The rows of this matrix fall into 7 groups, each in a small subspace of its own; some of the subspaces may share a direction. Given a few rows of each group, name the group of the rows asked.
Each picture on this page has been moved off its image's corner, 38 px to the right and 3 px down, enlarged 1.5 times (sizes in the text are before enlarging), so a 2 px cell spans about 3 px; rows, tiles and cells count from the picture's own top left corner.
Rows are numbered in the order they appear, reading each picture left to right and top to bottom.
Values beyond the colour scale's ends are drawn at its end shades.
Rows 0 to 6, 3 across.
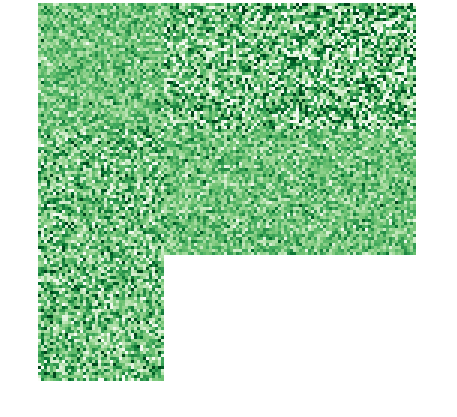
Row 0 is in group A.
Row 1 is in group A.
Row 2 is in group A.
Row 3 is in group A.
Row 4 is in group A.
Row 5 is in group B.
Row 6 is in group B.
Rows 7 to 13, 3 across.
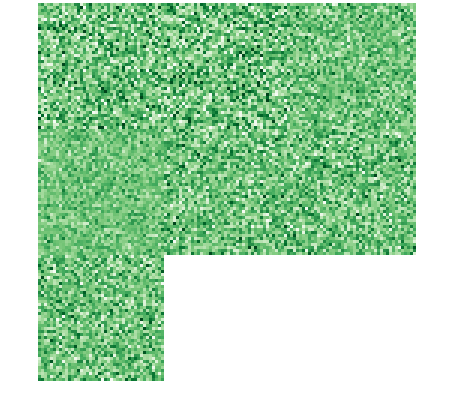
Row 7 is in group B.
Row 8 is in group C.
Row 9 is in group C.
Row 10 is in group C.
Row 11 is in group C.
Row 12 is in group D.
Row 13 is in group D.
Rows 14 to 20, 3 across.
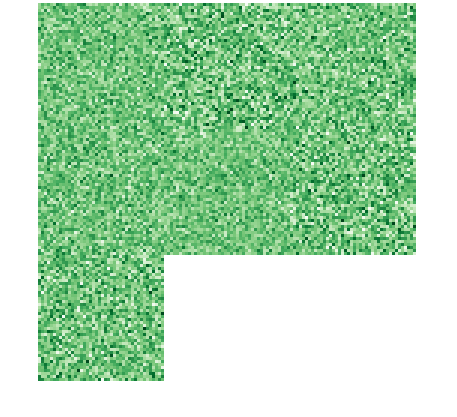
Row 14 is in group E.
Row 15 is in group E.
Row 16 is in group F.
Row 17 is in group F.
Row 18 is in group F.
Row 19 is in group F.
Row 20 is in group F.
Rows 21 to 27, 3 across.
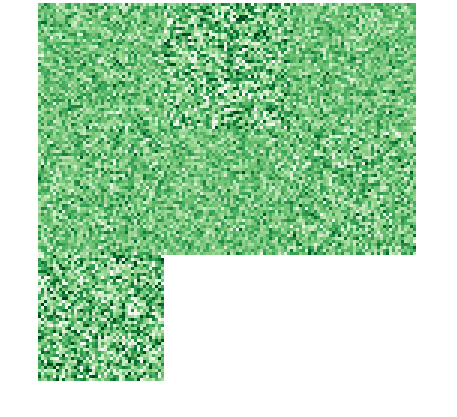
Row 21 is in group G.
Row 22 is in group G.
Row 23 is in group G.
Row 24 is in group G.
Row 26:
D
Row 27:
E
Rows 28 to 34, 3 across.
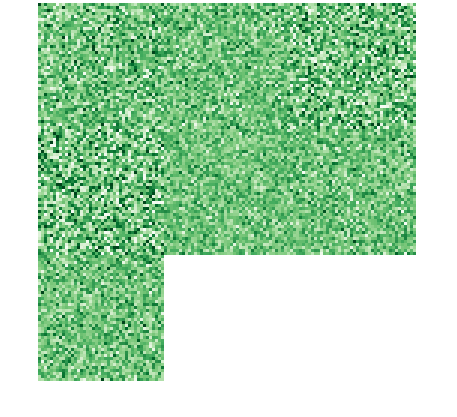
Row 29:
F
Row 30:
D
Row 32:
E
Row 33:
F
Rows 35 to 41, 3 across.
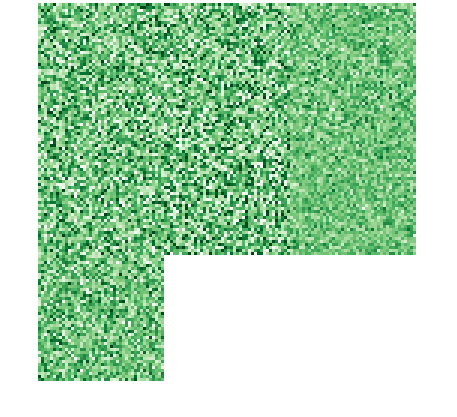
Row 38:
D
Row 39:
F
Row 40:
A
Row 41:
D
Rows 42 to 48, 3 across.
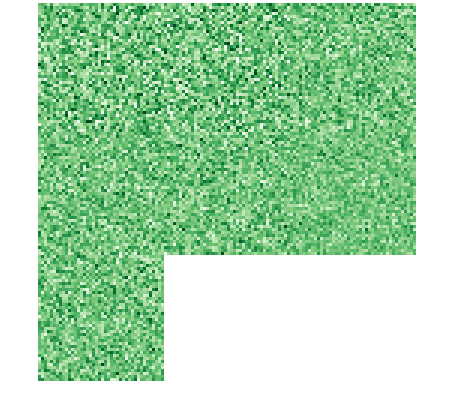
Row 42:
A
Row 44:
A
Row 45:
E
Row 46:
A
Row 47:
C
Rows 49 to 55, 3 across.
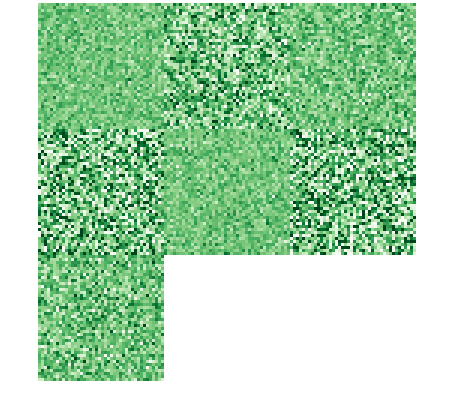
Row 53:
B
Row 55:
C
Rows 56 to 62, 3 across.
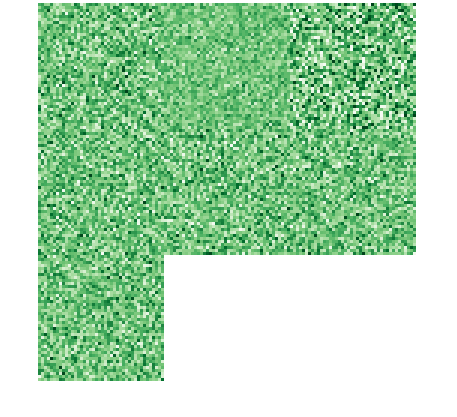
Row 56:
A
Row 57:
F
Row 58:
G
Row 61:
D
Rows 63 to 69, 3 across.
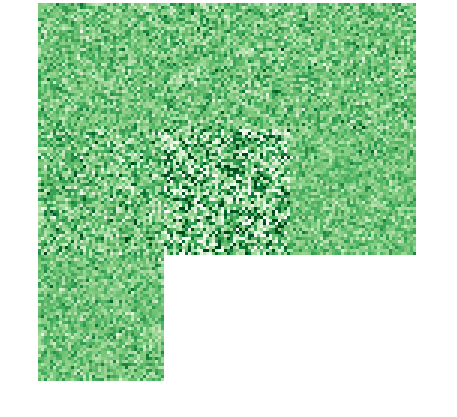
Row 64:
A
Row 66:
F
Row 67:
E
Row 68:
G
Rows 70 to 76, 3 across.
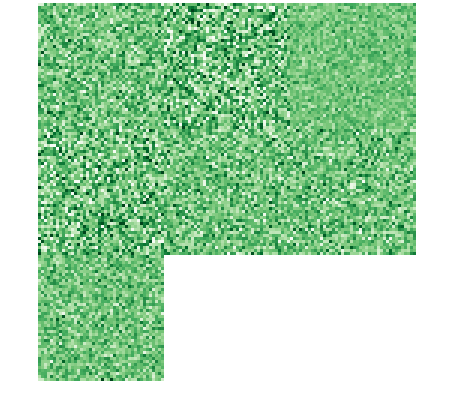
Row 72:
F
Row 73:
B
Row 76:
D
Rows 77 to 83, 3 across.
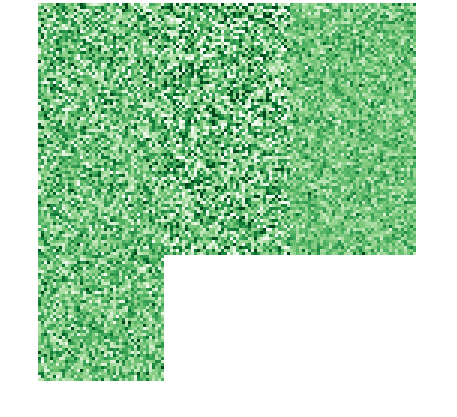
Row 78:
A
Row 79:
A
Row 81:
D
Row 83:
D
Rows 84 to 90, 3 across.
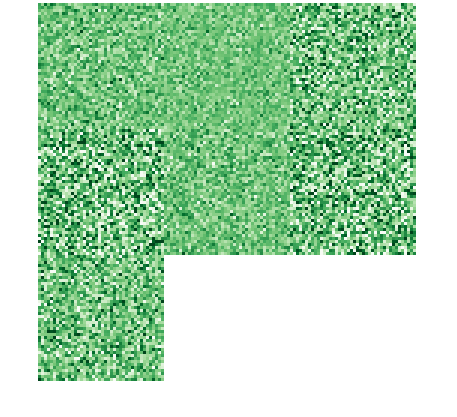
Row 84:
A
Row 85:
G
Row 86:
G
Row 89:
F
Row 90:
A
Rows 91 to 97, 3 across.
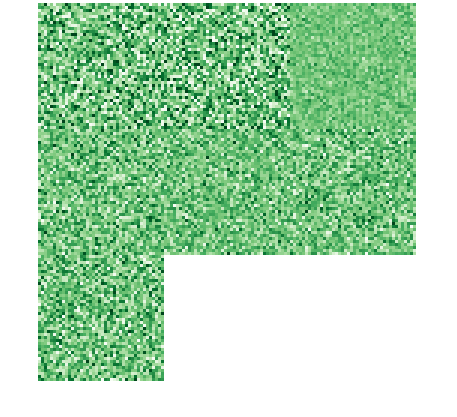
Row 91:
G
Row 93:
F
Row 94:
A
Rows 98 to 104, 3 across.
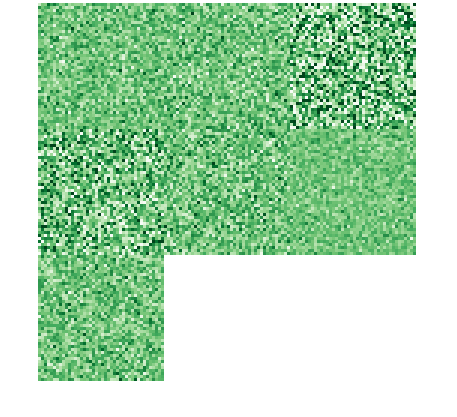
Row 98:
C
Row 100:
F
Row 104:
E
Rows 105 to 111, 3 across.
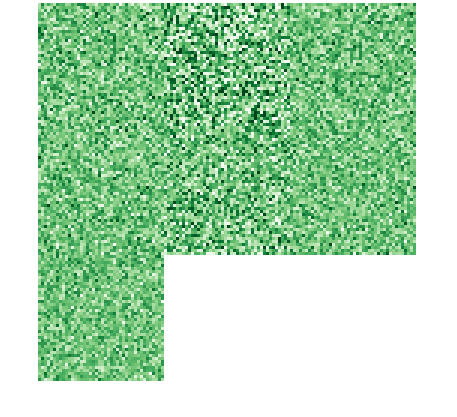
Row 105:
E
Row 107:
A
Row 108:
G
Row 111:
F
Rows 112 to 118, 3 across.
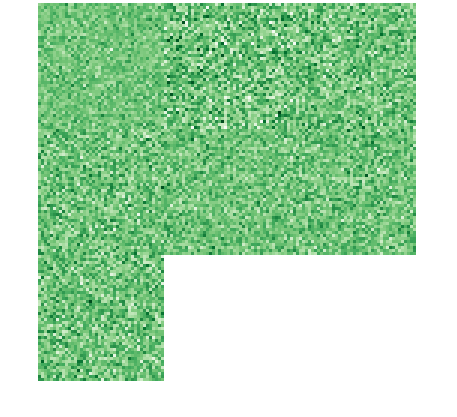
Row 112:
F
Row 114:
D
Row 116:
A
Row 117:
G
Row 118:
E
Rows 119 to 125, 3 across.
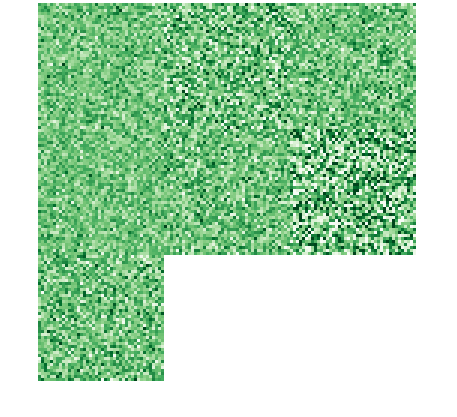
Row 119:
A
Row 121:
E
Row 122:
E
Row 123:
D
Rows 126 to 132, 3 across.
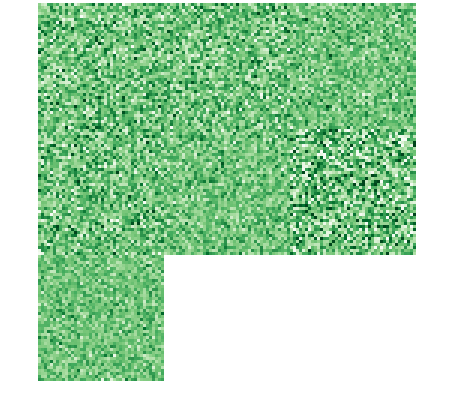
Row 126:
B
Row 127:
F
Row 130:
C
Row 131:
C
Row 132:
D
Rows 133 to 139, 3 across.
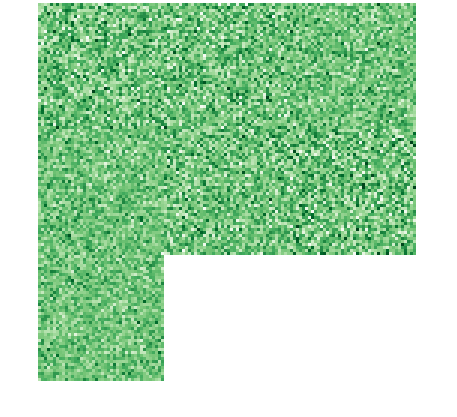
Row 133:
D
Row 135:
G
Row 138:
B
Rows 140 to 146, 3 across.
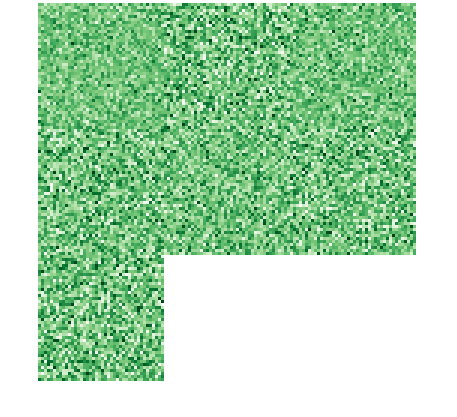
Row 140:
A
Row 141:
C
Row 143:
F
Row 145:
C
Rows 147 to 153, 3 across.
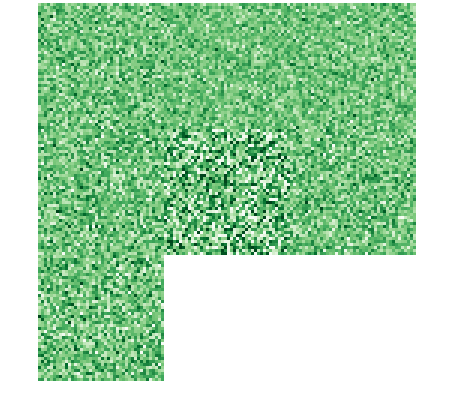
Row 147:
D
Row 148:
E
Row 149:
F
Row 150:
A
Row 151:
A
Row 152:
A
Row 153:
A
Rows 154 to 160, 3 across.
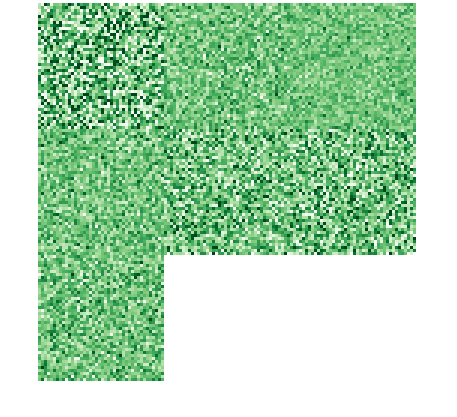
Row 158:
G
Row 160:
A
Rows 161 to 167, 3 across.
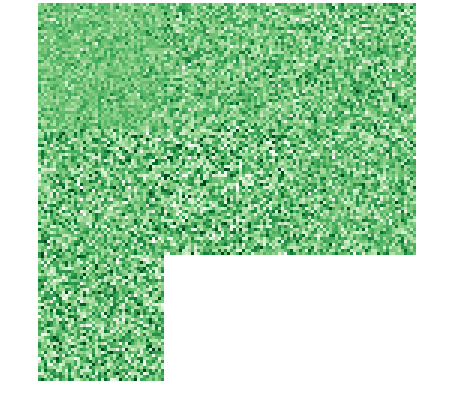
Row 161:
B
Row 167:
E
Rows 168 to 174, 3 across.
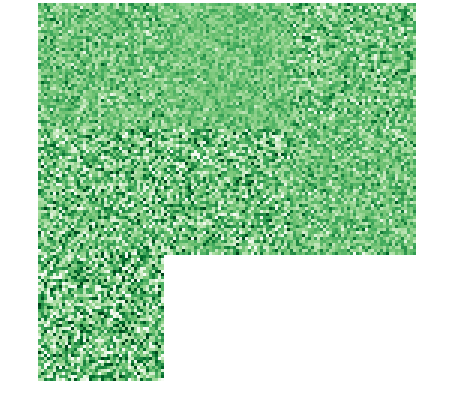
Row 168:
B
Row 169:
E
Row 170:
C
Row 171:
G
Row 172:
C
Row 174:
G
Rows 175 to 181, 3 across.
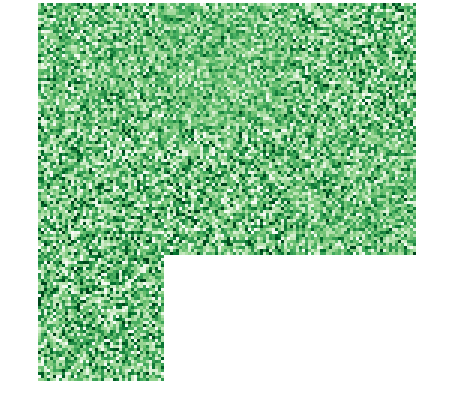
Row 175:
B
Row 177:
G
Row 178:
G
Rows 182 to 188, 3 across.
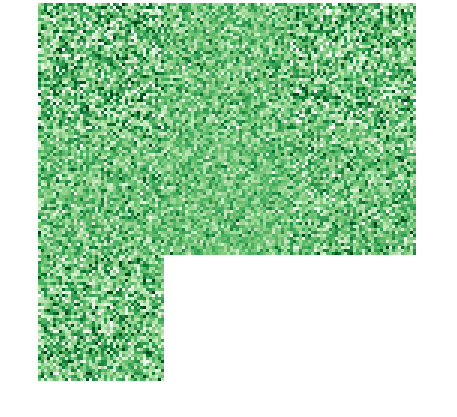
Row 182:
A
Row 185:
A
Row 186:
F
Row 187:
B
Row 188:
G
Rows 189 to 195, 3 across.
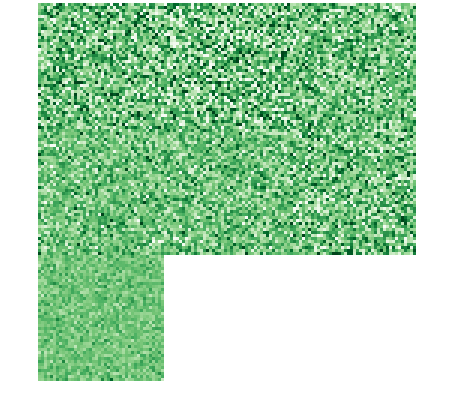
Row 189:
A
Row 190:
C
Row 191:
D
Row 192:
B
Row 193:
E
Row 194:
B
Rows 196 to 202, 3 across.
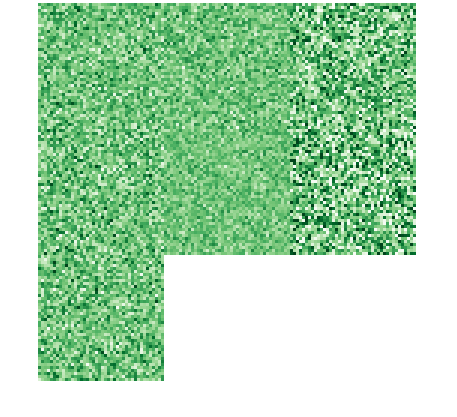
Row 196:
F
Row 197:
D
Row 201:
C
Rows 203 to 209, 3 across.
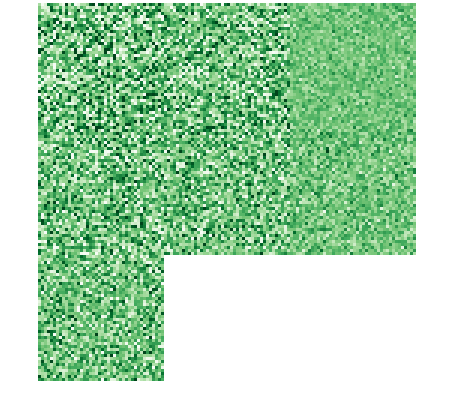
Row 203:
B
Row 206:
A
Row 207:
C
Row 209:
G
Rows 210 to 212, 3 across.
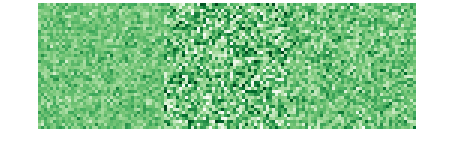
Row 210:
G
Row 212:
D
